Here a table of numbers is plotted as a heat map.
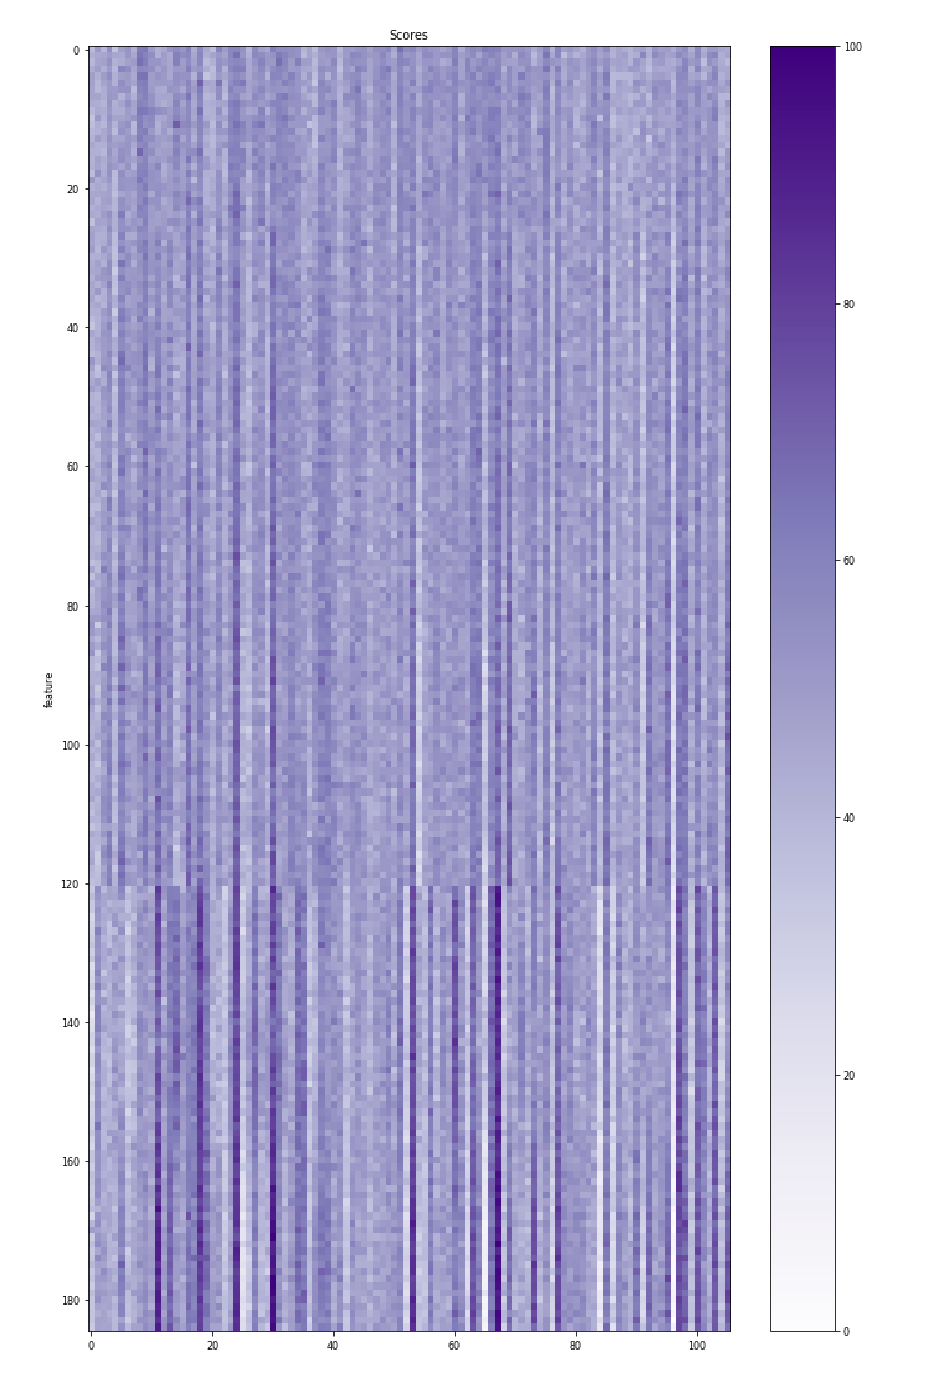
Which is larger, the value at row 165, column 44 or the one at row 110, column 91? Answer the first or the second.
the first
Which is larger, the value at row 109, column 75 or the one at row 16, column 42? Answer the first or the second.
the first
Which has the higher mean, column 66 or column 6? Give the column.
66
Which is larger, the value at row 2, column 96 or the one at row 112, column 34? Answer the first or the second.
the second
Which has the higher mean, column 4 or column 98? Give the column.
98
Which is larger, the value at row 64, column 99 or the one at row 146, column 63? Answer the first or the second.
the second
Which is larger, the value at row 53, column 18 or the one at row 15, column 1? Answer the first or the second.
the first
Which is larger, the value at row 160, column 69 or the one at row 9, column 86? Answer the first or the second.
the first
